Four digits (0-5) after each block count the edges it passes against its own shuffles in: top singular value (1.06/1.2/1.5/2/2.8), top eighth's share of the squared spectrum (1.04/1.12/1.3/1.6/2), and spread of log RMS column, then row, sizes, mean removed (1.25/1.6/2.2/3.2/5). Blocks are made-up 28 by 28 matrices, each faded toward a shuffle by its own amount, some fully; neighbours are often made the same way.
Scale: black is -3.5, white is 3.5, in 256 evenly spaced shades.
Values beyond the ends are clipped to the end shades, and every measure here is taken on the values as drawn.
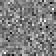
0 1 0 0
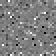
0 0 0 1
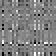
4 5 3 3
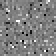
0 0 0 0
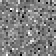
0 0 0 0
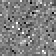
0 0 0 0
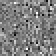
2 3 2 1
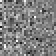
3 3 2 0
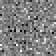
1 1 0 0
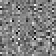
3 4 2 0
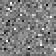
0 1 0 0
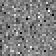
0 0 0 0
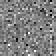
2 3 1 0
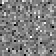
2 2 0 0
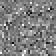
1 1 0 0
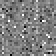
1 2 1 0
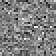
2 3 0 1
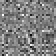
3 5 2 2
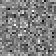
2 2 1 0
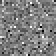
1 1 0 0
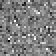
1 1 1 0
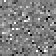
0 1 0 0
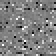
2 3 0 1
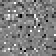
3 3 1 1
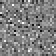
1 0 0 0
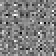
3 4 2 2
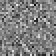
2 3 0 1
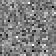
2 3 1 1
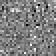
2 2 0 0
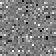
3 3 0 0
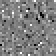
2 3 0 0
